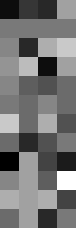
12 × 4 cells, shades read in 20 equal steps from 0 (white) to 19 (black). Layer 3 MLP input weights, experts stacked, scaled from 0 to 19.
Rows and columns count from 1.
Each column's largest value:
19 16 18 17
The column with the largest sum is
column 3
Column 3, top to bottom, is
16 10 6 18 13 9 6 13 14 12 6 16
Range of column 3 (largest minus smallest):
12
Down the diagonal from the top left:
18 10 6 7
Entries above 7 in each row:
3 4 2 2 4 4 2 4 3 2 1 3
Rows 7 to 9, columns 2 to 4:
11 6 13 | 16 13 10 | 7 14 17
